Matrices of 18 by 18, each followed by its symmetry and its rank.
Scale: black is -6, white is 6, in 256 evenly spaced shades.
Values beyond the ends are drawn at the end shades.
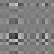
neither, rank one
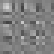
symmetric, rank two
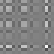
symmetric, rank one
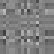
neither, rank two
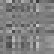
neither, rank two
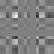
symmetric, rank one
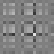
symmetric, rank one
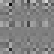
neither, rank two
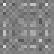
symmetric, rank two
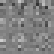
neither, rank three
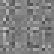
neither, rank three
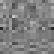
neither, rank three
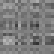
neither, rank two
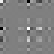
symmetric, rank one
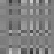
neither, rank one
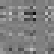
neither, rank two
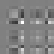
symmetric, rank one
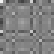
symmetric, rank two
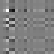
neither, rank one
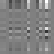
neither, rank one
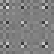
symmetric, rank two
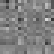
neither, rank three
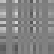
neither, rank one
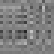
neither, rank two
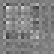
symmetric, rank two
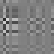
neither, rank one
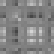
symmetric, rank two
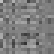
neither, rank three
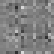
neither, rank three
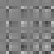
symmetric, rank one
